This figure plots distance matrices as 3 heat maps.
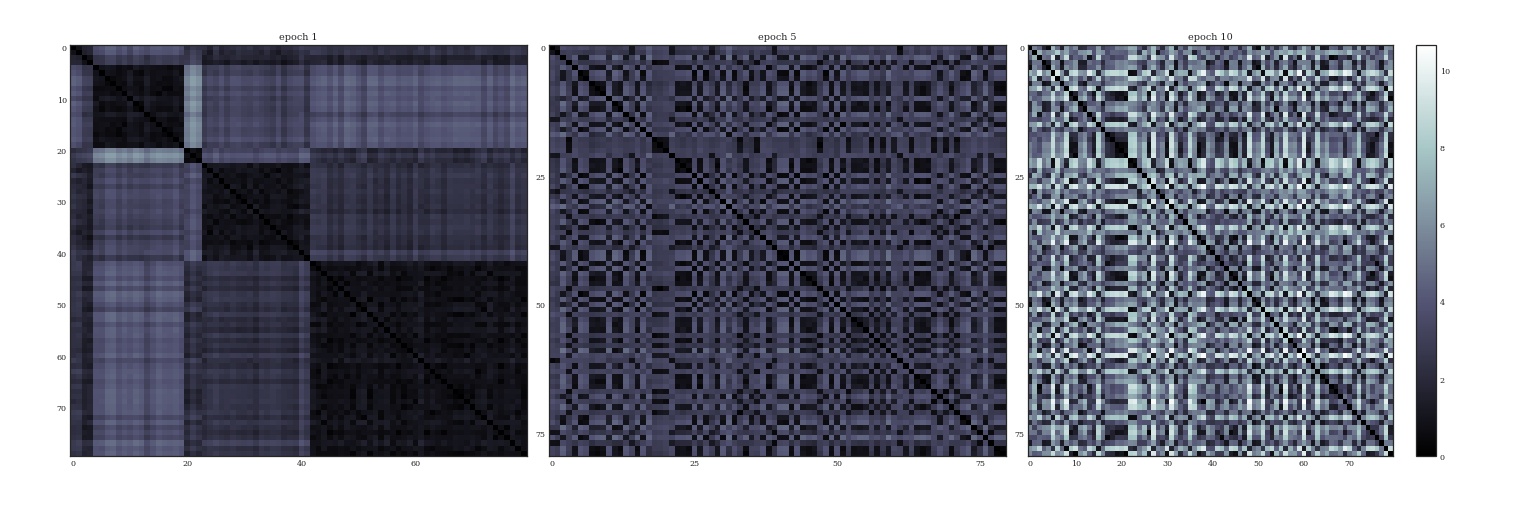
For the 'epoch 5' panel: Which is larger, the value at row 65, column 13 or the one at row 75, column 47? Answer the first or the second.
the first
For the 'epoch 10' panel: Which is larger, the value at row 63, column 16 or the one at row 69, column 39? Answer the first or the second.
the second
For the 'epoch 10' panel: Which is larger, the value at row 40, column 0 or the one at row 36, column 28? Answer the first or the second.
the first
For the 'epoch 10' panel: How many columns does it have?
80
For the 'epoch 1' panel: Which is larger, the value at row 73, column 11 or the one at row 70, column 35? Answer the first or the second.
the first
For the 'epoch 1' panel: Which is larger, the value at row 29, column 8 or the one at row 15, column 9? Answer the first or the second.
the first
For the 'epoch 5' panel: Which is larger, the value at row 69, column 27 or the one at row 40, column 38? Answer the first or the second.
the second
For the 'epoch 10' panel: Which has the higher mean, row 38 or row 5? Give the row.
5
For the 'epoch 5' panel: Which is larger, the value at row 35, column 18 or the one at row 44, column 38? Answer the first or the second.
the first
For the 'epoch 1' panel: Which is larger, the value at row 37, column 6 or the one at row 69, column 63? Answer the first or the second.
the first
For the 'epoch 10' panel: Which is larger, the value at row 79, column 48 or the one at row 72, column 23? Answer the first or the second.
the first
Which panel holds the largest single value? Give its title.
epoch 10
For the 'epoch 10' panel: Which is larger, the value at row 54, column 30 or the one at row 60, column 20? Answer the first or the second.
the second
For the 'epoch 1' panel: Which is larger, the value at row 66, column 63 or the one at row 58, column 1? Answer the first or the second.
the second
